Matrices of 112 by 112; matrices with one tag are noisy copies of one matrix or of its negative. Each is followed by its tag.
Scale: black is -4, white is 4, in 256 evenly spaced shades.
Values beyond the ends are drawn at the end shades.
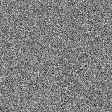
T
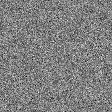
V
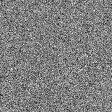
T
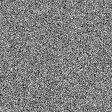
T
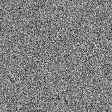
V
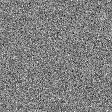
V
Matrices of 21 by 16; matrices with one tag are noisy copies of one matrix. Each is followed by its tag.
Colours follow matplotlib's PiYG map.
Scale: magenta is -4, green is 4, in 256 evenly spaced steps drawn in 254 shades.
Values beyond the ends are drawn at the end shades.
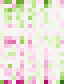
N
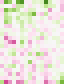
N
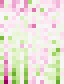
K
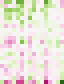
N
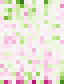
N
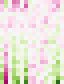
K
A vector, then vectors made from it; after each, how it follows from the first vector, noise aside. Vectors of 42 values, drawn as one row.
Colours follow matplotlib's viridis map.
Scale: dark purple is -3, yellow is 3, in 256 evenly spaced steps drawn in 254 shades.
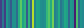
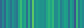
shrunk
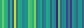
wrapped around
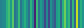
wrapped around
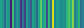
wrapped around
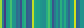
sign-scrambled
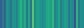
shrunk
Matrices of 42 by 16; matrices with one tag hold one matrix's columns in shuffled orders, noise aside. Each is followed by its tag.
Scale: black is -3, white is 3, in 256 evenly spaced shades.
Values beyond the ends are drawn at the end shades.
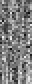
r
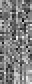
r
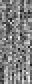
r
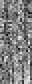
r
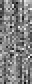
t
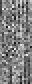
t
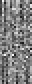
t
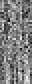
r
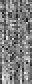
r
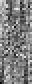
t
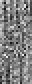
t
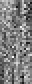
t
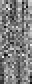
t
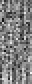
r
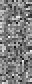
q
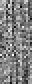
t
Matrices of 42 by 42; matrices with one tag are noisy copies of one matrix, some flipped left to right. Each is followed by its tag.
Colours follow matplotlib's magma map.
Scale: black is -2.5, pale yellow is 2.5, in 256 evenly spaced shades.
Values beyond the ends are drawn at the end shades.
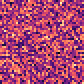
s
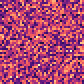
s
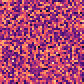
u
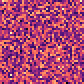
u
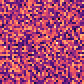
s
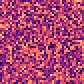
u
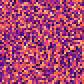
u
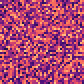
s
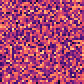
u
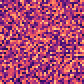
s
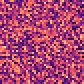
s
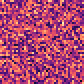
s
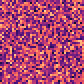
u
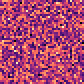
u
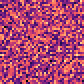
s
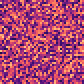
s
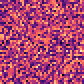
s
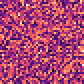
s
